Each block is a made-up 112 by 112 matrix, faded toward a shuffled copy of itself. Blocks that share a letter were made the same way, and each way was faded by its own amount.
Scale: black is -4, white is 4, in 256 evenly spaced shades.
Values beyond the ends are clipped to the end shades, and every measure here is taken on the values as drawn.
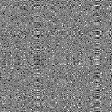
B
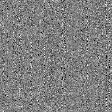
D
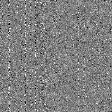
D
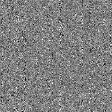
D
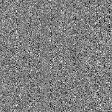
D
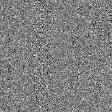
D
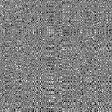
B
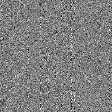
D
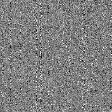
D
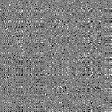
B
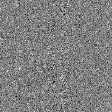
D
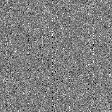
D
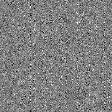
D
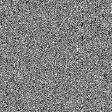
D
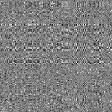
B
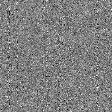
D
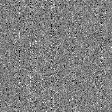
D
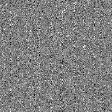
D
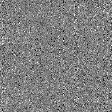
D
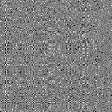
B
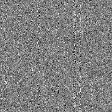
D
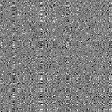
B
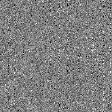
D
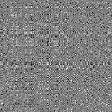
B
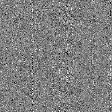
D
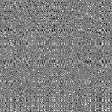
B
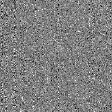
D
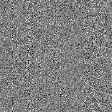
D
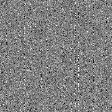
D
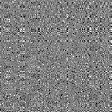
B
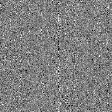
D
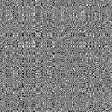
B
